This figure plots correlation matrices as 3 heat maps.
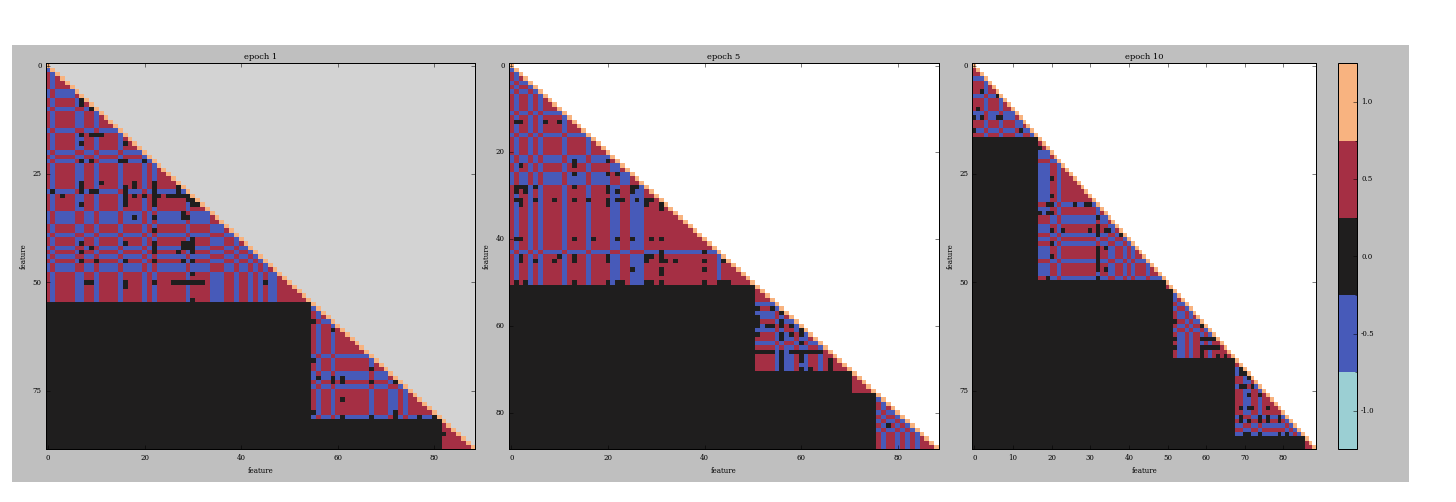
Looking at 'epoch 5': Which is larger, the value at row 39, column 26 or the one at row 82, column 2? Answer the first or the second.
the second
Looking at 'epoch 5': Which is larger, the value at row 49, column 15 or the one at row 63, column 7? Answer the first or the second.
the first
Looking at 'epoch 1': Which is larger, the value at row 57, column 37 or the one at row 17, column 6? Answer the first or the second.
the first
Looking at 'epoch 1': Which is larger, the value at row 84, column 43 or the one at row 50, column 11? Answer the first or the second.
the second
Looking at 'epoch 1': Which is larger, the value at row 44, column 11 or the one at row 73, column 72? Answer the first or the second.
the second
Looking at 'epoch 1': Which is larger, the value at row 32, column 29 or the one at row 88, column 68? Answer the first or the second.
the second
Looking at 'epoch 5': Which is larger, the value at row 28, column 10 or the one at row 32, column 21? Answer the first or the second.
the first
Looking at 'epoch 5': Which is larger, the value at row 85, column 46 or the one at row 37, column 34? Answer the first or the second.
the second
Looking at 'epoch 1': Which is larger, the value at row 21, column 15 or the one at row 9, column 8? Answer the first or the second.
the second
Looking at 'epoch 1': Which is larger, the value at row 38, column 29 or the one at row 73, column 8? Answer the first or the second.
the second
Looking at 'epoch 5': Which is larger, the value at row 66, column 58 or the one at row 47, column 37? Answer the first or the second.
the second
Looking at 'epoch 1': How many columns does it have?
89
